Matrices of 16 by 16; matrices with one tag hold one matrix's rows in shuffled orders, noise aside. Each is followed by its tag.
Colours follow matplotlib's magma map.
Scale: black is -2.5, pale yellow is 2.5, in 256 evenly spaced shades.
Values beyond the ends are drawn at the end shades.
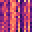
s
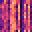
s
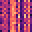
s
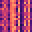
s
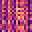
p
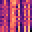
s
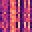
s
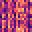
p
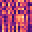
p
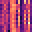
s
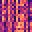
p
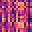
p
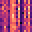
s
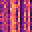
s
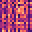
p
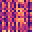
p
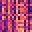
p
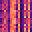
s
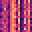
s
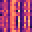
s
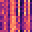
s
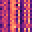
s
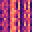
s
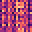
p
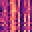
s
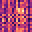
p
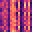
s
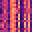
s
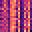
s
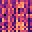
p
